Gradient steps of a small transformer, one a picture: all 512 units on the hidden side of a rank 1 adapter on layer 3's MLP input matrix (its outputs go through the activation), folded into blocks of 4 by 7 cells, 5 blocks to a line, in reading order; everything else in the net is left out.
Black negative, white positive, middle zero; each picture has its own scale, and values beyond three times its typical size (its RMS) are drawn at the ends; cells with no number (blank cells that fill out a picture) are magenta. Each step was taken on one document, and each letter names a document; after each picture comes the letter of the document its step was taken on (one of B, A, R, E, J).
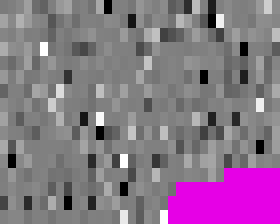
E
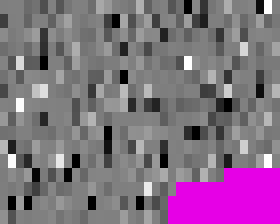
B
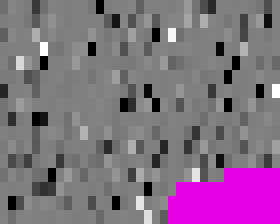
B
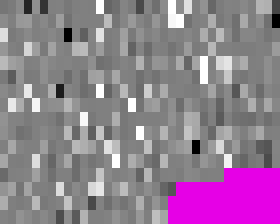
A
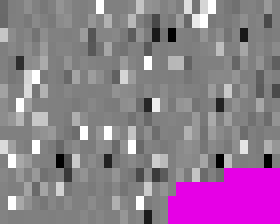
B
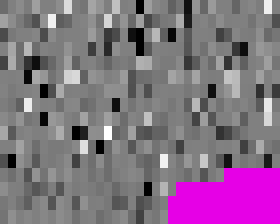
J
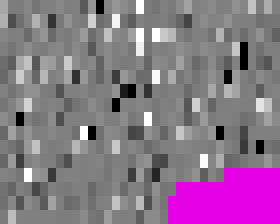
J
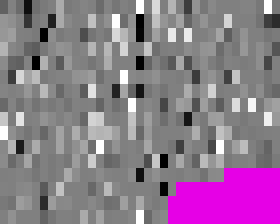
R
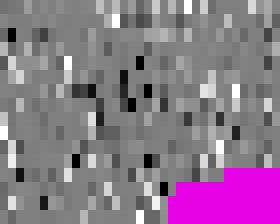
R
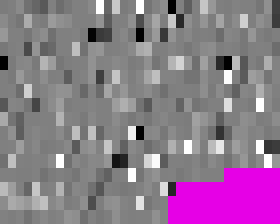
A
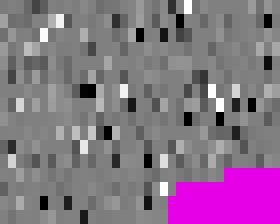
R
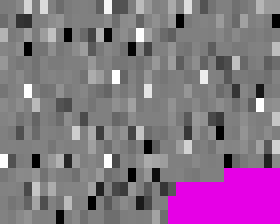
A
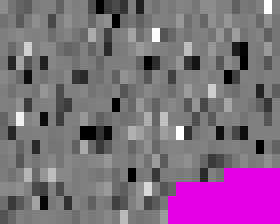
J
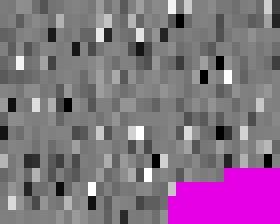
A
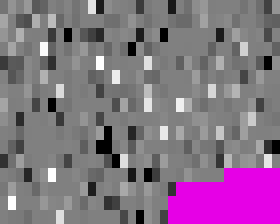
E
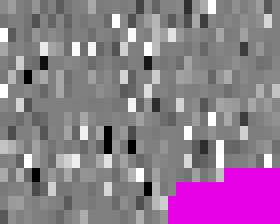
B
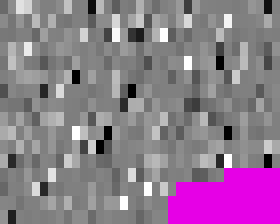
J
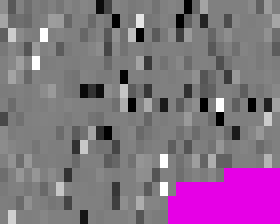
R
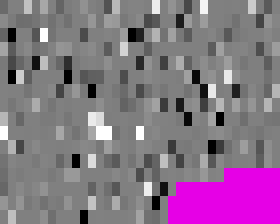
R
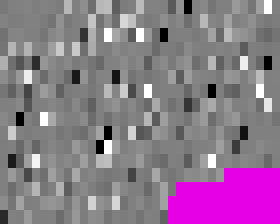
J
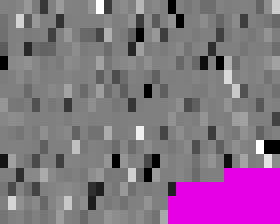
A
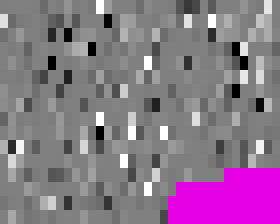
E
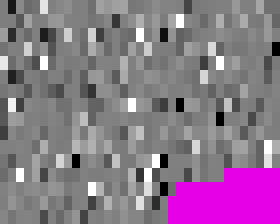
A
